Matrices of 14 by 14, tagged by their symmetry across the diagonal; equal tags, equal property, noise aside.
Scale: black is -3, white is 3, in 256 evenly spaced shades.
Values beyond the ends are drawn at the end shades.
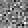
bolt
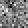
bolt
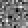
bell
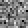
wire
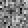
wire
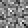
bell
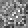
bell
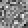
bell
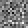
bell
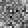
bell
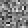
bolt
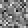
bolt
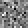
wire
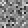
bell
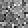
bolt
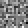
bolt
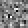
bolt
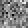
wire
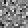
wire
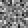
bolt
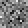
bell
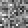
wire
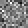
bell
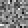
wire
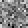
wire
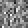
wire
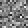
wire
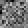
bell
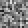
bolt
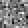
bolt
